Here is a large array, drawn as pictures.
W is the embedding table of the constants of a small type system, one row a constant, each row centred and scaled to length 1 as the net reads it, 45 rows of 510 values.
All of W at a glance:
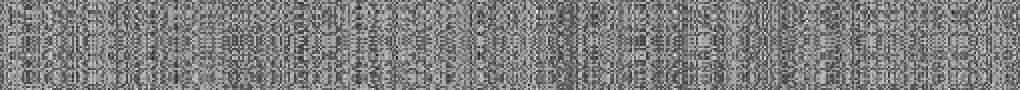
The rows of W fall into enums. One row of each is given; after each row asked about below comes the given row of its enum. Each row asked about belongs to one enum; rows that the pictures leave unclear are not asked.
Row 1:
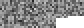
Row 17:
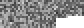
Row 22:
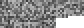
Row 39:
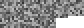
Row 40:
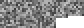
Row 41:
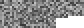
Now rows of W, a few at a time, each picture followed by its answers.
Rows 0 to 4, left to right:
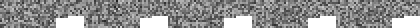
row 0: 39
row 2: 22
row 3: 41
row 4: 41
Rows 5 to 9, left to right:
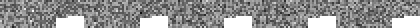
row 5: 17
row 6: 17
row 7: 1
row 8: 1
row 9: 41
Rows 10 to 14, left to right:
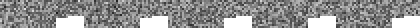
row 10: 17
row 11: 1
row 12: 41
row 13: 40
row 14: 39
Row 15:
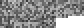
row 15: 22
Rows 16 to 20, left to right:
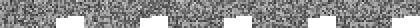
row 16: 1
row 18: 22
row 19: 39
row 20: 22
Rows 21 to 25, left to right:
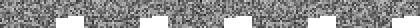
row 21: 39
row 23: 1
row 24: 22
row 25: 40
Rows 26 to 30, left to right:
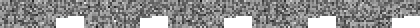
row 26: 1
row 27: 17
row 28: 1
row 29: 1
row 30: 22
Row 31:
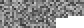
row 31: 41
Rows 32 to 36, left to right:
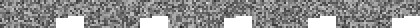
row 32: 39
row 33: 40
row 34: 17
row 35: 41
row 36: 22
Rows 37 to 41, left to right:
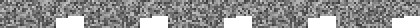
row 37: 40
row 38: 40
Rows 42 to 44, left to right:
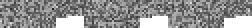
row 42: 17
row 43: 22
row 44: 17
